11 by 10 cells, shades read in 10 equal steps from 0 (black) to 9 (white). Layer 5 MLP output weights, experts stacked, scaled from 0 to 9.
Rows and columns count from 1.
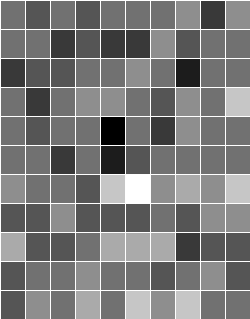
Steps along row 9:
down same up up same same down up same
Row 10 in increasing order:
3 3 3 4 4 4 4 4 5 5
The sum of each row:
38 33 34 43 34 34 55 37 42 39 49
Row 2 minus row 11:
1 -1 -2 -3 -2 -5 0 -4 0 0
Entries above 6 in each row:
0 0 0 1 0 0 3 0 0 0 2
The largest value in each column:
6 5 5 6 7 9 6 7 5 7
